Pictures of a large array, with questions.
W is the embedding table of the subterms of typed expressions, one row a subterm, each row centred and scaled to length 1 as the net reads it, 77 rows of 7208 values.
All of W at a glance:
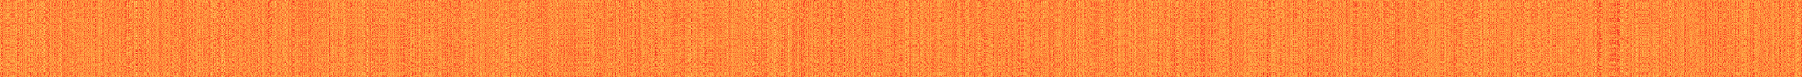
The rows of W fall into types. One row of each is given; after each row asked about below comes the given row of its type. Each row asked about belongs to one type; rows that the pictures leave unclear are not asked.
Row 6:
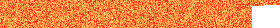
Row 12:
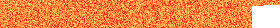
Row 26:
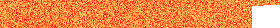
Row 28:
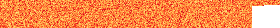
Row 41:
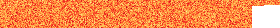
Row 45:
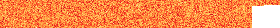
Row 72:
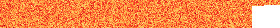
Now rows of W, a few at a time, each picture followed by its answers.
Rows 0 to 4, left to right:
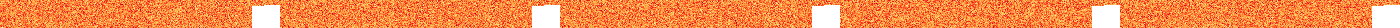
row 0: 72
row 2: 41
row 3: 6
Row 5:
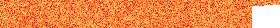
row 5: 26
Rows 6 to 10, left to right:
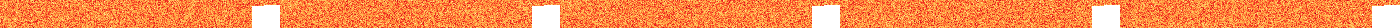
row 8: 28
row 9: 45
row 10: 72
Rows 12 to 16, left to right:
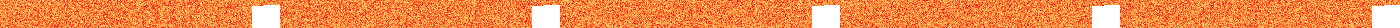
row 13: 6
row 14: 28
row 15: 28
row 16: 72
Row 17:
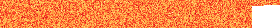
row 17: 6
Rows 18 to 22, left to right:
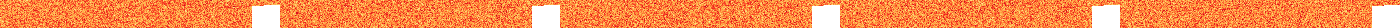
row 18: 12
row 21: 12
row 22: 28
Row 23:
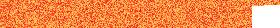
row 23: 72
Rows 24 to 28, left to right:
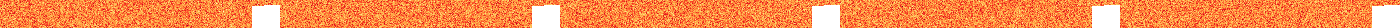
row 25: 41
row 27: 12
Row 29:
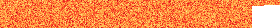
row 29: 41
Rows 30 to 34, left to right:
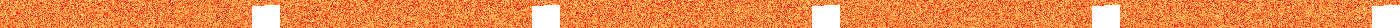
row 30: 41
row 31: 6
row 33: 12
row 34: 45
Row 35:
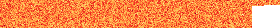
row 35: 72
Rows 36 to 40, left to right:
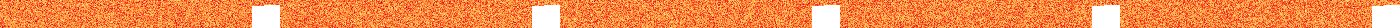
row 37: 26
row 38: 6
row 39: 45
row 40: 12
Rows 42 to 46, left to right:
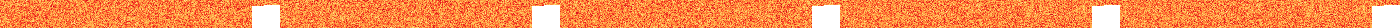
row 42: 6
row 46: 45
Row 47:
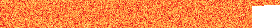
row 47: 28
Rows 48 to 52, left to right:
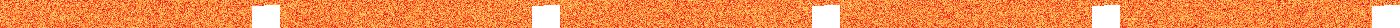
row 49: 26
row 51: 28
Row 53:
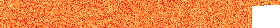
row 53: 26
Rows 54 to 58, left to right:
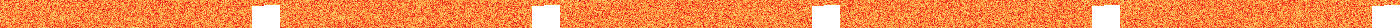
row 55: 12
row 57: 72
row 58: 12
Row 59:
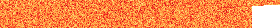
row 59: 12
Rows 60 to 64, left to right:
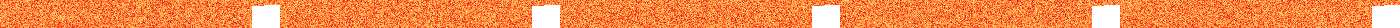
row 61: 41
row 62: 41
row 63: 28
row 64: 28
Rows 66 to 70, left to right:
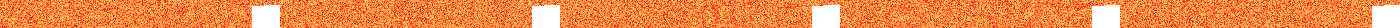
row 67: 41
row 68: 12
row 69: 6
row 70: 41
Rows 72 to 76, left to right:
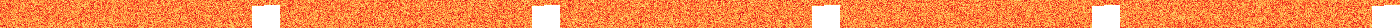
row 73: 72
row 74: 72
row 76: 12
